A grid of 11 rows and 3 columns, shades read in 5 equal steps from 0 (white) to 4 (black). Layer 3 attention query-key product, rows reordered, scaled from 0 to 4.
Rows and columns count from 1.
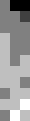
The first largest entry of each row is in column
2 3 1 2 2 2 1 3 1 1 1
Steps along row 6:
up down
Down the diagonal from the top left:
2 2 2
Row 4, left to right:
1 2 2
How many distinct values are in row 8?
2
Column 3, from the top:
4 3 2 2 2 1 1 2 1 0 1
